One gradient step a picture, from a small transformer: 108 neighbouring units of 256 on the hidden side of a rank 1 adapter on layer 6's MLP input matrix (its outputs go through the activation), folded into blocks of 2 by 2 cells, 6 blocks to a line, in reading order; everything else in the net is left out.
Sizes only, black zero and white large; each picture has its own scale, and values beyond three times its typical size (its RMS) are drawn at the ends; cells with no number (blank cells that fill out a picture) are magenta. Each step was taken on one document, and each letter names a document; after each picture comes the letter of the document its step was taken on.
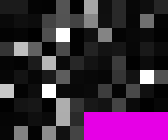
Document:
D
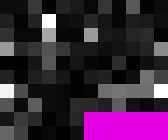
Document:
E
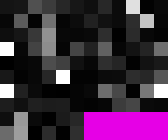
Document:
E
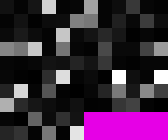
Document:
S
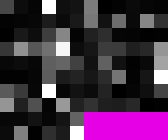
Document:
S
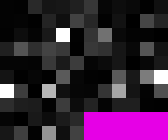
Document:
S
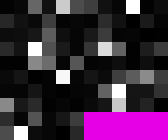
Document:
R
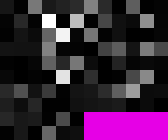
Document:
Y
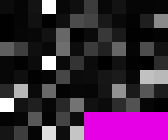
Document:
S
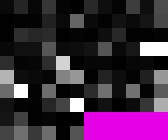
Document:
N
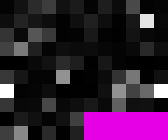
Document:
E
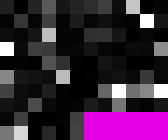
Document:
E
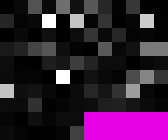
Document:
Y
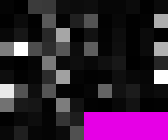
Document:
S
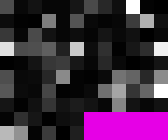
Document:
E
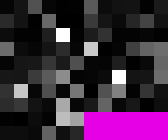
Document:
D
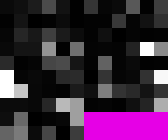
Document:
N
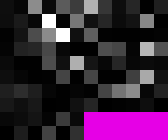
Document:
Y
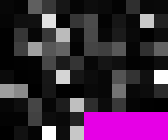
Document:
S
